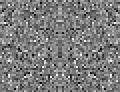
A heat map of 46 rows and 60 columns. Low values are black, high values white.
Slope: none. Average level on the scale: 50%. Mirror symmetry: left to right. Grain: fine. Odd rows or columns: none.
